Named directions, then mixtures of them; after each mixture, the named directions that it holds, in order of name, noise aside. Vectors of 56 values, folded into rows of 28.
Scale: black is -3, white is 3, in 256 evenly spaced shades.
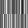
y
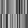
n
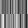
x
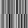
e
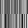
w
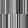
n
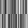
n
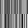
w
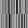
e, w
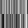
x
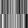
n, x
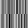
e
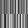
e, x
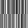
e, y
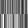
x, y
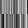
x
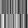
x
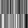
n, x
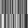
x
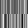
w, y
